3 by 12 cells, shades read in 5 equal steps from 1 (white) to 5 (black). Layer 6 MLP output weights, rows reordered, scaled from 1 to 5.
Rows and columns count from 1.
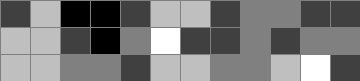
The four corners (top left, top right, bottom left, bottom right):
4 4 2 4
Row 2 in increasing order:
1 2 2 3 3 3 3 4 4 4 4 5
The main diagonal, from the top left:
4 2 3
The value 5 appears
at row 1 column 3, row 1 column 4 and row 2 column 4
